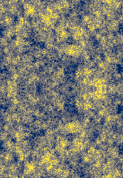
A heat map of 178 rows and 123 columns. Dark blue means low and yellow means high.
There is no seam. No row or column stands out. It is mirror symmetric from top to bottom. No overall slope runs across the table. The field is mottled with small blotches. The values follow a bell shape.
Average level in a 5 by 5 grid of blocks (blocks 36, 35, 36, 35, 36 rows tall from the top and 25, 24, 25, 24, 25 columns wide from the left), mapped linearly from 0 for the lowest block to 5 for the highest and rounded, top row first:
34433 / 20122 / 21053 / 20122 / 34433
